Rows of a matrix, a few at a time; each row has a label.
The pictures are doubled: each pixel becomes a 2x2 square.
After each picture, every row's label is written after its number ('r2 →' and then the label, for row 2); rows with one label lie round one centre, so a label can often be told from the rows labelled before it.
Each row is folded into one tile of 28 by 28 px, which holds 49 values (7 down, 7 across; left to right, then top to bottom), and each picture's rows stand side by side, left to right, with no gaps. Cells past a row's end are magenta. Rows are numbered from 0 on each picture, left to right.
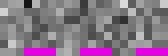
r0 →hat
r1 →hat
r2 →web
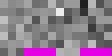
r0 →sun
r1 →hat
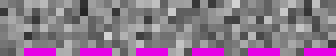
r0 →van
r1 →hat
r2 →van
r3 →hat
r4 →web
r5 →hat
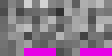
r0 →van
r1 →van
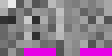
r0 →web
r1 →sun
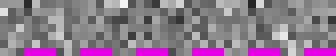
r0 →hat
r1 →sun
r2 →web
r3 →web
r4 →hat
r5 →sun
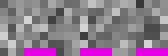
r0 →sun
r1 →van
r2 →hat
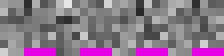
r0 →hat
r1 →web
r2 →hat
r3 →hat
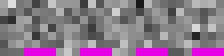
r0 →web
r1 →hat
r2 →hat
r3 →van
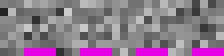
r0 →van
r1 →van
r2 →sun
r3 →hat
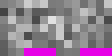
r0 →van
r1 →sun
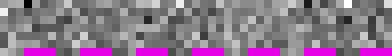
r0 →hat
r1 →web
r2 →van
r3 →web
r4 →sun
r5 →hat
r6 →web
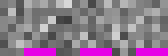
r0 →van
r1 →web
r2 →sun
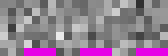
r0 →sun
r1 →sun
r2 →hat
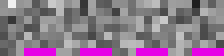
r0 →web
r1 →hat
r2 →van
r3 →hat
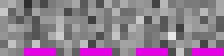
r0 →hat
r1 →sun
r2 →sun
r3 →sun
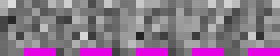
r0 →web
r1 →web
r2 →van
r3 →van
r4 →web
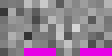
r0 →van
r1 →sun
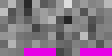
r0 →hat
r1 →web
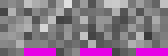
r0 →van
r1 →web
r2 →web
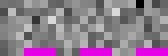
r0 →van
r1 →sun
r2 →hat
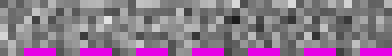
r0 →sun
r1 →van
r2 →van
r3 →van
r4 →web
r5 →web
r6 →web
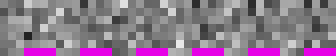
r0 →van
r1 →hat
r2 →web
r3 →hat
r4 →hat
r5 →hat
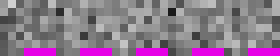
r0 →web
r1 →van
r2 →sun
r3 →van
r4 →sun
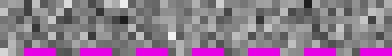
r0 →hat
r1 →web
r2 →web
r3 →sun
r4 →van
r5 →hat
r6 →sun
